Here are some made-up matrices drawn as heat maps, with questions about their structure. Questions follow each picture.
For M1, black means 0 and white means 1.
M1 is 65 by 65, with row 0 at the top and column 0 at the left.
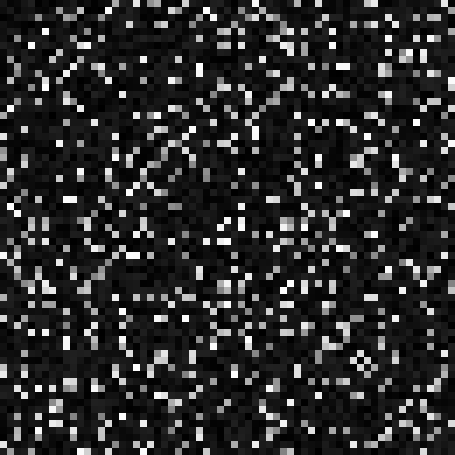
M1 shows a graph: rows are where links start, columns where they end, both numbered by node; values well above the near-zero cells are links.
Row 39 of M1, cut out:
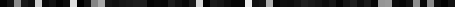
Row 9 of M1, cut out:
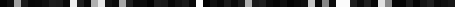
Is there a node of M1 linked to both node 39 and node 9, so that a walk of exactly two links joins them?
yes
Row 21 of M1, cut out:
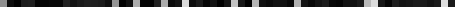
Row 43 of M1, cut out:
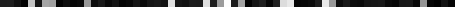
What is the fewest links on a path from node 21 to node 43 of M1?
3
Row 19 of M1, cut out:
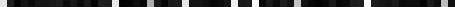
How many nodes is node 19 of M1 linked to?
9
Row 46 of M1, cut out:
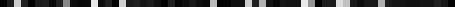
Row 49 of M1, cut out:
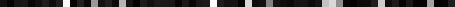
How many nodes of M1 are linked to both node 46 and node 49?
7
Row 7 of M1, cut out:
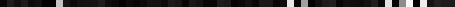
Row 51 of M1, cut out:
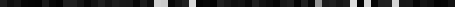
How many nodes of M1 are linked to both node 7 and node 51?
0
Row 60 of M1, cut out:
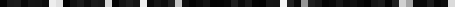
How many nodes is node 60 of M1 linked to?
10
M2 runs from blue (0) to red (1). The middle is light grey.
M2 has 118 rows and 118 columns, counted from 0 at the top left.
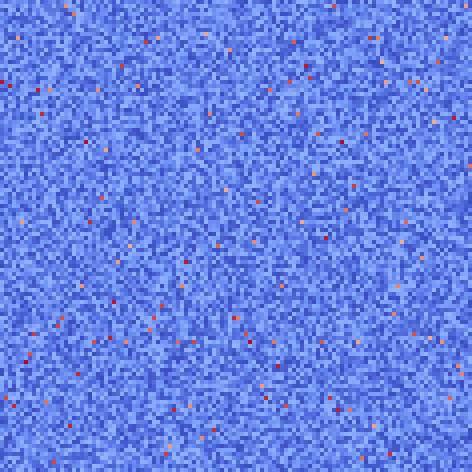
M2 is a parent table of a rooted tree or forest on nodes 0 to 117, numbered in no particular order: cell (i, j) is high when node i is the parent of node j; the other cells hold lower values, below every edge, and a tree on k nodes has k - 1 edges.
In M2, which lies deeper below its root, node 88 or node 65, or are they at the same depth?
node 88
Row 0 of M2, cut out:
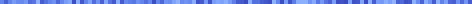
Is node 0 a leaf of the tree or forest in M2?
yes
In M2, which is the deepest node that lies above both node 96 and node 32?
71
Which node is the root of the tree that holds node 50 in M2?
55
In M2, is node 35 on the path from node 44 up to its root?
yes
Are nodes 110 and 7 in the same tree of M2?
no
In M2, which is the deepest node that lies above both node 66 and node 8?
99
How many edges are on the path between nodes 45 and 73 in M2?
7
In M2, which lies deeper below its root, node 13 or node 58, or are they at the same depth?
node 13
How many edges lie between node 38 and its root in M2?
3
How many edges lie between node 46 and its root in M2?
6
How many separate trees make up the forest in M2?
2
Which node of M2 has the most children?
85
